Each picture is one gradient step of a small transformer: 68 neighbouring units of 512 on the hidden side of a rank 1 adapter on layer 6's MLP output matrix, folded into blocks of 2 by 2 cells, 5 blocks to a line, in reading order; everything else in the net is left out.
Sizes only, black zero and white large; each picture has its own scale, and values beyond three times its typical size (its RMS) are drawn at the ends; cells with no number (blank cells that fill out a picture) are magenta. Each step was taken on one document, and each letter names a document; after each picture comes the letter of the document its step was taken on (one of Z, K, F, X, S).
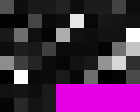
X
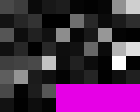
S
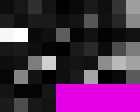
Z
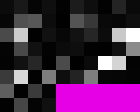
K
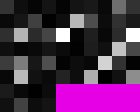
X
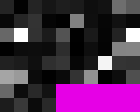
X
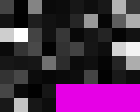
Z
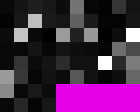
K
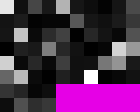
X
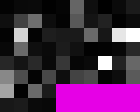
K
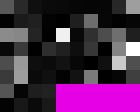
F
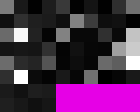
X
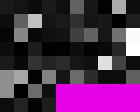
K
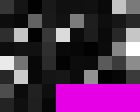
F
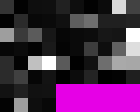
Z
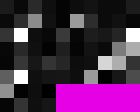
S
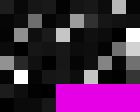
F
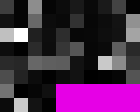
Z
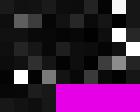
K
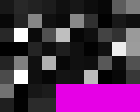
X
